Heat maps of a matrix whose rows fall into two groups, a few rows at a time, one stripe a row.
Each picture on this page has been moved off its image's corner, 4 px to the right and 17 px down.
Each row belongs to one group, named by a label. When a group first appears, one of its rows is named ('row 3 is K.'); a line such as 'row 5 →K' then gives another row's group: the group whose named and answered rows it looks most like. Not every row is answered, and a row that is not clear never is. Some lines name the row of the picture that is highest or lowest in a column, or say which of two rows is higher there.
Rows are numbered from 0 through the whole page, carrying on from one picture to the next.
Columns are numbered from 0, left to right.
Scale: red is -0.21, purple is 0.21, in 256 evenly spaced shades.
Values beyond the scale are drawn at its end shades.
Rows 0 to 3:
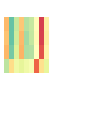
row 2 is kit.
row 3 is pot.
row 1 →kit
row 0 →kit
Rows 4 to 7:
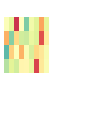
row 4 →kit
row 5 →kit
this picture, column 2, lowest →4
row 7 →pot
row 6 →pot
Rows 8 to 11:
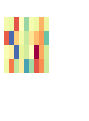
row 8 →kit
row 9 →kit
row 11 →pot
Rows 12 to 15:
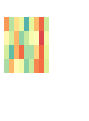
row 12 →kit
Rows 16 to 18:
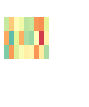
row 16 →pot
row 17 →kit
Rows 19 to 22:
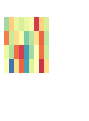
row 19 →pot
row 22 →kit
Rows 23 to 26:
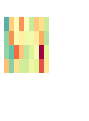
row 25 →kit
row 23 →pot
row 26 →kit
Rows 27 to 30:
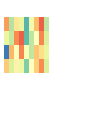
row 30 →kit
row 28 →kit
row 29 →pot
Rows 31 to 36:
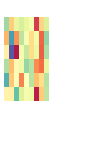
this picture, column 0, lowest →32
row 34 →pot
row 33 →kit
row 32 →kit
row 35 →pot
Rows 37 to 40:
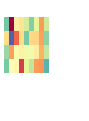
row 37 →pot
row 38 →kit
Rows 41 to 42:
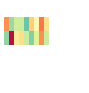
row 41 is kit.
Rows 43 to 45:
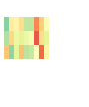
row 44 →pot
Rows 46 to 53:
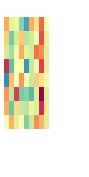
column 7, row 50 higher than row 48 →Yes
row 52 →kit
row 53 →pot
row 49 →kit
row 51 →kit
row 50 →pot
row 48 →pot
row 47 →kit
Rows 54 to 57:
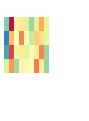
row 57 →pot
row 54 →pot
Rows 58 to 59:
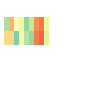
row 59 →pot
